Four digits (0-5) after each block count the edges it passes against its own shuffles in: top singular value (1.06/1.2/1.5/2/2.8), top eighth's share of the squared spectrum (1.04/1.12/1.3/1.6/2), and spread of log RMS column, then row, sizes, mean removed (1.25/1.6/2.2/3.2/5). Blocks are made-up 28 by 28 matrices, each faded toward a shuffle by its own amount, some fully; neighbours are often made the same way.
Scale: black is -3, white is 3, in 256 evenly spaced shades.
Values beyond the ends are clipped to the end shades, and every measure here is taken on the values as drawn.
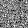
0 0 0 0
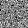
0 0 0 0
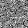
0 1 0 0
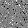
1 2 0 0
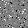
0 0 0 0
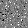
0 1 1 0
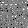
2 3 0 1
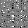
3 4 2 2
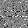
2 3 0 2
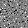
0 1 0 0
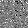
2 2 0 1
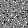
0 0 0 0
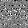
1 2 0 3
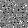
0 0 0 0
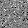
0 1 0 0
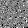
1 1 0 1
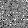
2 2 0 1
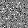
0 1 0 0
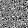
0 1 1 1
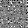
1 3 2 2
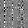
3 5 3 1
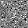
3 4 1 1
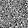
1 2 0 0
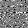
2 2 0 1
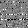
2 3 0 2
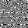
1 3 0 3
